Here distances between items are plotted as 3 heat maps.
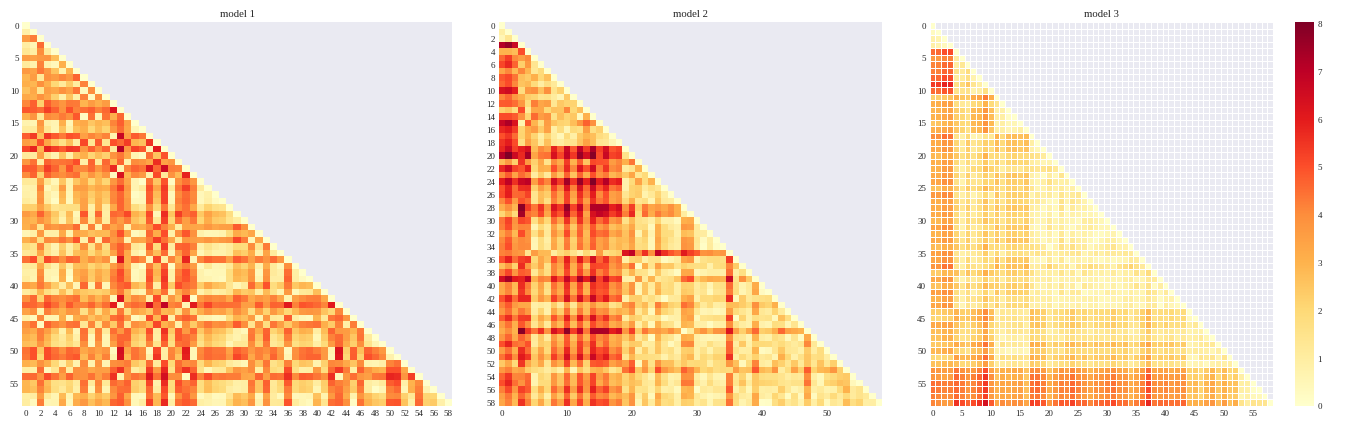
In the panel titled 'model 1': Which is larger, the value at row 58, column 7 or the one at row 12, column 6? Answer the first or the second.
the second
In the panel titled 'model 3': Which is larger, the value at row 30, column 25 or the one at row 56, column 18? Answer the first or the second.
the second
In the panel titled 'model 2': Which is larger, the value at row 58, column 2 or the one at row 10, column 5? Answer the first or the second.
the second
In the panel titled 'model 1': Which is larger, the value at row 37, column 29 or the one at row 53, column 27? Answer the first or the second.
the first
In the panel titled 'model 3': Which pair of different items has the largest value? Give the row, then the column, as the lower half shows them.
58, 9
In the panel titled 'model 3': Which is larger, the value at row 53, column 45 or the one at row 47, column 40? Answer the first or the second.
the first
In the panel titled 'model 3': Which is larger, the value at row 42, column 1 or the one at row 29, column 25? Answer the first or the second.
the first
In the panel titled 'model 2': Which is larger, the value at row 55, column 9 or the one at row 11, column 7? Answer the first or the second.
the first
